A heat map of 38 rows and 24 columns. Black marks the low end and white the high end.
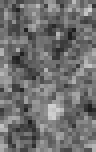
There is no overall slope. The values follow a bell shape. The ninth with the highest average is the bottom middle. No single row or column stands out from its neighbours.
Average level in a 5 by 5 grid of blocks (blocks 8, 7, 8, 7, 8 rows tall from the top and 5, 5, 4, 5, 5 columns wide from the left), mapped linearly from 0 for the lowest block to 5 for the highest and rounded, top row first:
13212
21102
21323
22531
20323
